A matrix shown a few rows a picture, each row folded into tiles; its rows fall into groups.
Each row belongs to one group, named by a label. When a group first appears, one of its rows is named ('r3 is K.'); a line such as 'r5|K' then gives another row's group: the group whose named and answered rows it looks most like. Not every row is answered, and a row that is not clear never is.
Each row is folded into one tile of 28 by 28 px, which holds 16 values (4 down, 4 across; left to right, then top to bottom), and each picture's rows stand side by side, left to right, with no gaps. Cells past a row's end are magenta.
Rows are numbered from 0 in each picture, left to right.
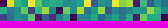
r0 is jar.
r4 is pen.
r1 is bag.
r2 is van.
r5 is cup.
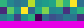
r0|van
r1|bag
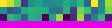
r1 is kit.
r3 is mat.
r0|pen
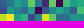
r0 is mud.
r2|jar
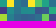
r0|bag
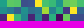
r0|pen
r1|jar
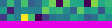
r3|jar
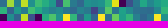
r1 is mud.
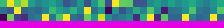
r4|pen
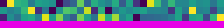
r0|jar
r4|cup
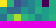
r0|pen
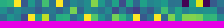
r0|pen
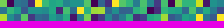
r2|van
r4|pen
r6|jar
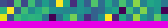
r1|cup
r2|pen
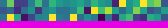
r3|van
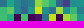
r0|kit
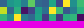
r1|van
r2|mat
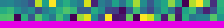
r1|mat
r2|kit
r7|pen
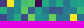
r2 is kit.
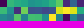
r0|jar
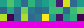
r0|bag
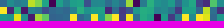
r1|pen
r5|kit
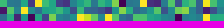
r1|jar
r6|bag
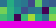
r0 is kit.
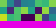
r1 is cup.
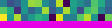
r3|kit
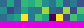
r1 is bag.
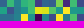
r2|cup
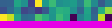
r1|mat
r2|kit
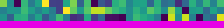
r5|cup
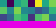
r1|mat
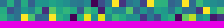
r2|kit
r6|mud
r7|van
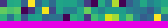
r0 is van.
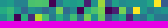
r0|kit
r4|van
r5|pen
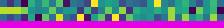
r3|mat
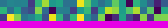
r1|mud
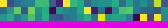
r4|cup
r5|mud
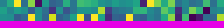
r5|jar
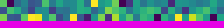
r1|mud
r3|mat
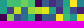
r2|mud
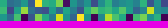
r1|mat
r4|kit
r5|cup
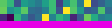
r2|van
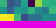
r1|jar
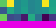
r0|bag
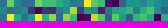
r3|pen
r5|kit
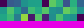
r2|cup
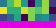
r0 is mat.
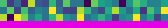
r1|van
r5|van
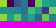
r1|jar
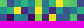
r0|bag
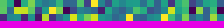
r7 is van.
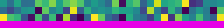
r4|bag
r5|mud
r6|pen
